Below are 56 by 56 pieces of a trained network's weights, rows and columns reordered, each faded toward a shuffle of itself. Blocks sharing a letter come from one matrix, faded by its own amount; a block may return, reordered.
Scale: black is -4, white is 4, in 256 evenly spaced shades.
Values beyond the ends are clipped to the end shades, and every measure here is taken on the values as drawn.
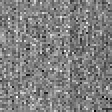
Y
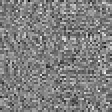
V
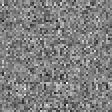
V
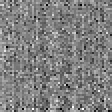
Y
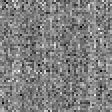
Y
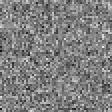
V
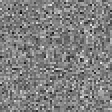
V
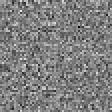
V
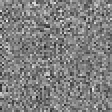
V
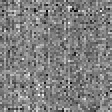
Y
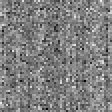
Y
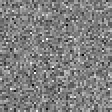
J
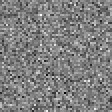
J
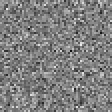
V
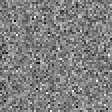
J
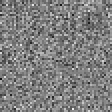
V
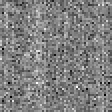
Y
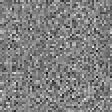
V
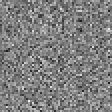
V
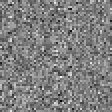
V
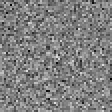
J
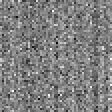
Y
